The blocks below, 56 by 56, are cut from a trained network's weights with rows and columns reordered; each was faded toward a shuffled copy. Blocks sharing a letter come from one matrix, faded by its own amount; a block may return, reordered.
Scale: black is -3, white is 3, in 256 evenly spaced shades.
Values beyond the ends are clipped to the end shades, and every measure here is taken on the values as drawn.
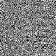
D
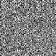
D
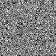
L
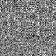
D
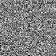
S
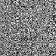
D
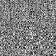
L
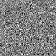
L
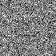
S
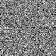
S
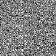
D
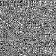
D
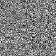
L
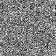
S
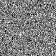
S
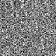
D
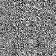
D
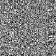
D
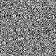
L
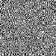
L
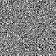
L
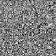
D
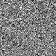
S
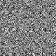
L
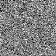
S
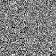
L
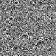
L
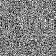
S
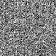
S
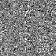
D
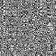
D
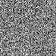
S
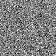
S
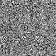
S
